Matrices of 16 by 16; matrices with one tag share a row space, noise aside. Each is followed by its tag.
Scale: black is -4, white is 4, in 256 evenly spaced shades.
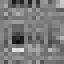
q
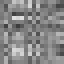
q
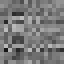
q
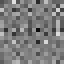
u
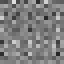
u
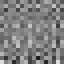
u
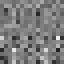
u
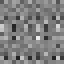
u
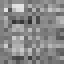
q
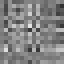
q
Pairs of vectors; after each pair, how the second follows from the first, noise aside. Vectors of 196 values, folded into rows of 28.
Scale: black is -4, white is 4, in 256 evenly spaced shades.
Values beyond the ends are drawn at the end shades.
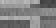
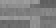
shrunk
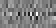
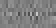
shrunk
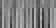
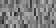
shuffled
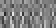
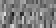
sign-scrambled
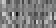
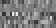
sign-scrambled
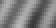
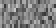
shuffled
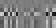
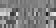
sign-scrambled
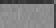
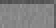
shrunk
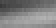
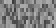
shuffled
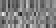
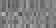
shrunk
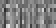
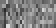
sign-scrambled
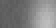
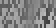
sign-scrambled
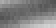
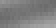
shrunk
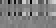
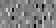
shuffled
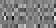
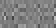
shrunk
